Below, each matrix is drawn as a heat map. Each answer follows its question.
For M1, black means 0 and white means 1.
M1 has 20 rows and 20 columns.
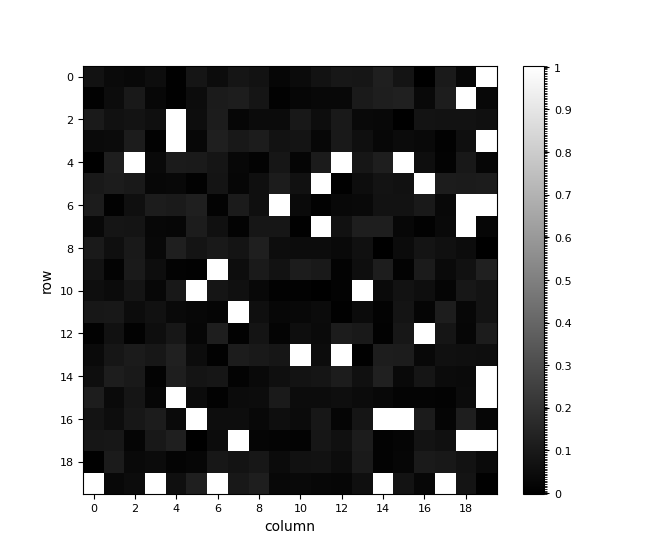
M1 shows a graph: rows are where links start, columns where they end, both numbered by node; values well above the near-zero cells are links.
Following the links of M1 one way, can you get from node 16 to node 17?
yes
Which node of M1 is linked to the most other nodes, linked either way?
node 19
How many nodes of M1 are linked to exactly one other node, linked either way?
4
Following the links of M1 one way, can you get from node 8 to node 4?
no
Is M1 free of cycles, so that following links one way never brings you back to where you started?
no
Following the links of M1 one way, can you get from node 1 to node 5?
no
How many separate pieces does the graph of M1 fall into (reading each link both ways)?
2
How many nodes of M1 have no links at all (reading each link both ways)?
1
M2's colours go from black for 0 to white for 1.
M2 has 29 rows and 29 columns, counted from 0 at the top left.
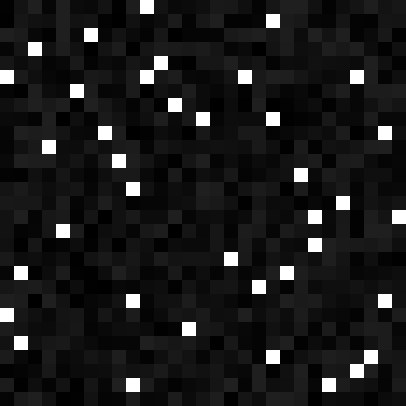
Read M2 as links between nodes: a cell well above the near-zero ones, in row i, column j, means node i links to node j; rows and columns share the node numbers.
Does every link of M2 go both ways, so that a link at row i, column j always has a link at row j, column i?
no
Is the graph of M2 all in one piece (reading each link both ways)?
no
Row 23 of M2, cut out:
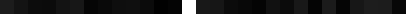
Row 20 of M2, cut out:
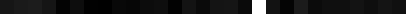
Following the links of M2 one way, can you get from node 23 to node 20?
no
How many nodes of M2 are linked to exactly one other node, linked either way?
2
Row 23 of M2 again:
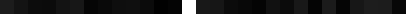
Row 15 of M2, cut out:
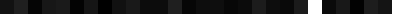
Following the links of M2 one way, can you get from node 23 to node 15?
no
